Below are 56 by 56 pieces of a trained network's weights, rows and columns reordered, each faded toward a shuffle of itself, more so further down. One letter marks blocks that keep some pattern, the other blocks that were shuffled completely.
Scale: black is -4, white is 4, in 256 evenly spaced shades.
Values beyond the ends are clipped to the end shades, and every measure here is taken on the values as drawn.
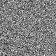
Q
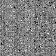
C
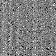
C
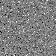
Q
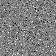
Q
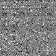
C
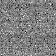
C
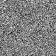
Q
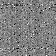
C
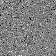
Q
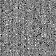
C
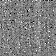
C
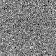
C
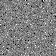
Q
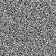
C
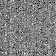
C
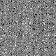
C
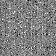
C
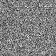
C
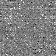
C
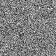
Q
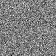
Q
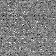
C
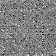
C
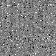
C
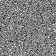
Q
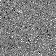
Q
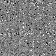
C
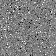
Q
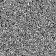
Q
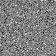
Q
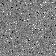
Q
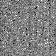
C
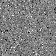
Q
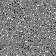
Q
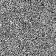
C
